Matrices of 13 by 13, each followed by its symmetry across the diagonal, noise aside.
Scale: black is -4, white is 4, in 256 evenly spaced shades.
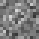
symmetric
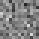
neither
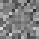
antisymmetric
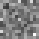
symmetric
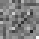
symmetric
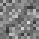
symmetric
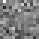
neither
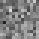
neither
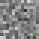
neither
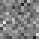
antisymmetric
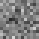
neither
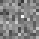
neither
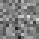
antisymmetric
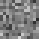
antisymmetric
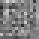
antisymmetric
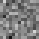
neither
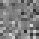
antisymmetric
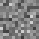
neither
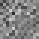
symmetric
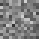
neither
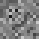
symmetric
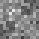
symmetric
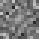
symmetric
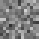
antisymmetric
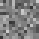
antisymmetric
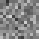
neither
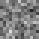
antisymmetric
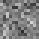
antisymmetric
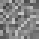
symmetric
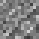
symmetric
